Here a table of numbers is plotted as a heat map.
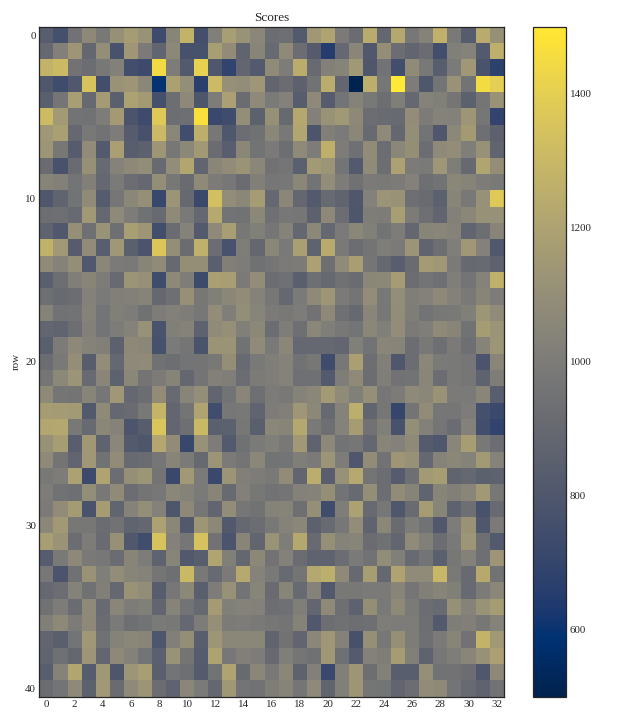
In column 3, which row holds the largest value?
3
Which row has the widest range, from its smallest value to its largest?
3
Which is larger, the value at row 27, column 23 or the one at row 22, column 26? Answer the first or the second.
the second
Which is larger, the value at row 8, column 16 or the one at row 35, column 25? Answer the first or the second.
the second
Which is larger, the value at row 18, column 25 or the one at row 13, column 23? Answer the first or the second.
the first
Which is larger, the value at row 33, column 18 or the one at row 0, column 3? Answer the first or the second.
the second
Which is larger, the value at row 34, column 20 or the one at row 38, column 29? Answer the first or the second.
the second
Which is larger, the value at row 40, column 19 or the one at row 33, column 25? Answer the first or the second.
the second
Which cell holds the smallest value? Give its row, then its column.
3, 22
